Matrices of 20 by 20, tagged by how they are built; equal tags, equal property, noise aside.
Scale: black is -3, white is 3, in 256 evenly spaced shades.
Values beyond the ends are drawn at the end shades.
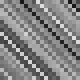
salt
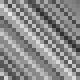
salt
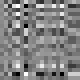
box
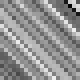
salt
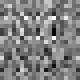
box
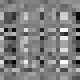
box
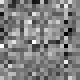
box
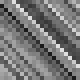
salt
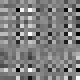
box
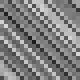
salt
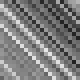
salt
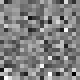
box
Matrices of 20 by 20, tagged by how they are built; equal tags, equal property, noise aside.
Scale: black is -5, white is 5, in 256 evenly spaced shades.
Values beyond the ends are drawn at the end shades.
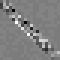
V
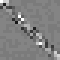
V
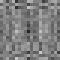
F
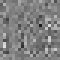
F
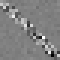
V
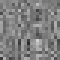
F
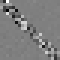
V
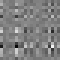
F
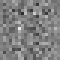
F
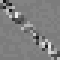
V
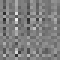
F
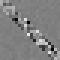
V
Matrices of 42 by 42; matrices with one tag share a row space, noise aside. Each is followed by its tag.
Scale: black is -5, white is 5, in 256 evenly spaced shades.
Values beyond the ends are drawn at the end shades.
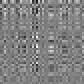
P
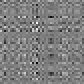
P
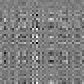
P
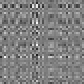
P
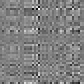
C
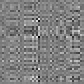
C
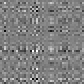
P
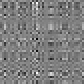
P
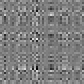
P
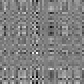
P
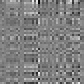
C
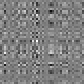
P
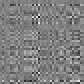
C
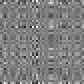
P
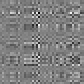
C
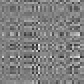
C
